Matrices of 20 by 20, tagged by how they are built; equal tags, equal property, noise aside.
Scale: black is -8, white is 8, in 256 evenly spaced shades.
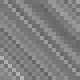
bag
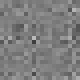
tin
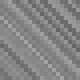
bag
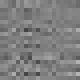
tin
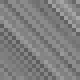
bag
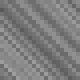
bag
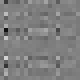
tin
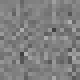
tin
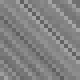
bag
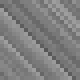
bag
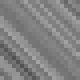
bag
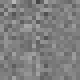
tin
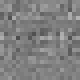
tin
